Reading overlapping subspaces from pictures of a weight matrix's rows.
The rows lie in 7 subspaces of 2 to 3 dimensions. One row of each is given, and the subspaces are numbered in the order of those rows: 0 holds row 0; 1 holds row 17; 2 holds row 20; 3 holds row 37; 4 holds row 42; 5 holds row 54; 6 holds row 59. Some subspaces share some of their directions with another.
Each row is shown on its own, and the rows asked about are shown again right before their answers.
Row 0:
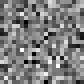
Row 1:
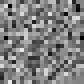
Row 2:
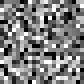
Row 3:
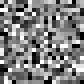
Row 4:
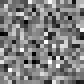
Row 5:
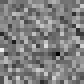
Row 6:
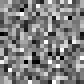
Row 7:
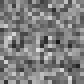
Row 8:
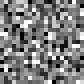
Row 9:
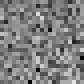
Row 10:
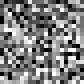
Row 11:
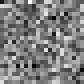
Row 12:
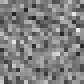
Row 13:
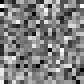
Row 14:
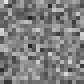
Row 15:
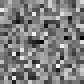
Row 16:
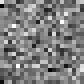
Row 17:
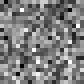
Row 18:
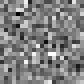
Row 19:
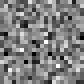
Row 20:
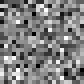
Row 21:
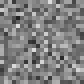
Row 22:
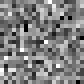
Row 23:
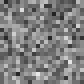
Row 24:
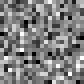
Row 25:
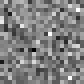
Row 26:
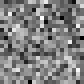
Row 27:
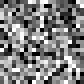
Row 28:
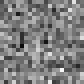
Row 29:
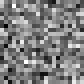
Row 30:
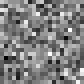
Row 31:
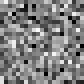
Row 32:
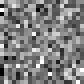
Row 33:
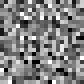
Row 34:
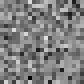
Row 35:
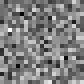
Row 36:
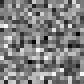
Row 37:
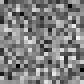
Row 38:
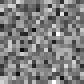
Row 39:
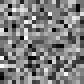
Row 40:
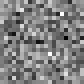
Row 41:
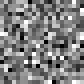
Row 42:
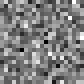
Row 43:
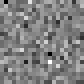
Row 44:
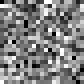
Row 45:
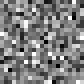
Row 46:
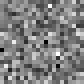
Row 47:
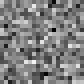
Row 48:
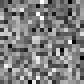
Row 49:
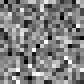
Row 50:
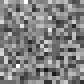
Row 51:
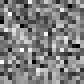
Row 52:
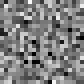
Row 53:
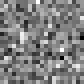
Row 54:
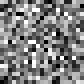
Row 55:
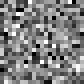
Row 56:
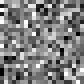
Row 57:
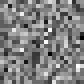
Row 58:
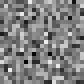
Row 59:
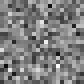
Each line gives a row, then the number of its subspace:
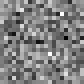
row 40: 2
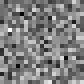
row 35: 3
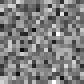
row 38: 5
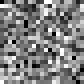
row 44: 5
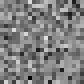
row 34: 0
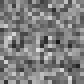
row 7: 0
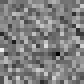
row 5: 6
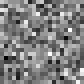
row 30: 2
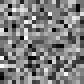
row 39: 4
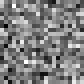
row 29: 0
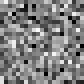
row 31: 6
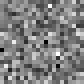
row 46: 6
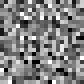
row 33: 6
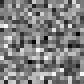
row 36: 0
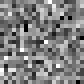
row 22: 2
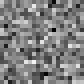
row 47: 0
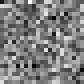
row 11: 5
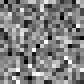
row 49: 1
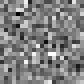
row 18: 2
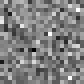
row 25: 3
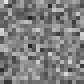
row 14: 6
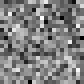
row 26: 1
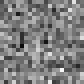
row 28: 0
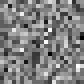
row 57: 4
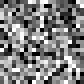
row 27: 1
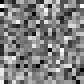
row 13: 5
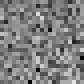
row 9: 1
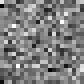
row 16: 5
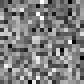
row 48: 1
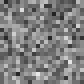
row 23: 1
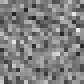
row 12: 6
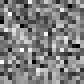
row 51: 3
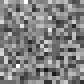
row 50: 3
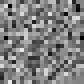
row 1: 4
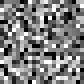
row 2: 1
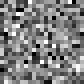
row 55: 2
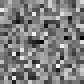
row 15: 2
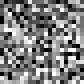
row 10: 3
